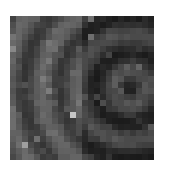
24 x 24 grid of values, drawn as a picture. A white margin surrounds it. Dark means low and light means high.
No single row or column stands out from its neighbours. Rings spread out from the middle right. A vertical seam about 50% of the way across splits the table, and the left part is higher. Overall the values sit about 30% of the way up the scale.
